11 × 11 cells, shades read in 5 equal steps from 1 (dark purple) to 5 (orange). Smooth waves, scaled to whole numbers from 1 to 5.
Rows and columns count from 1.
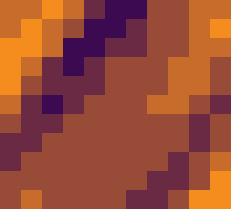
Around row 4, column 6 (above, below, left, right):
2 3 2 3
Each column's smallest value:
2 2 1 1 1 1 1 2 2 2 2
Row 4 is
5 4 2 1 2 3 3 3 4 4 3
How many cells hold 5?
10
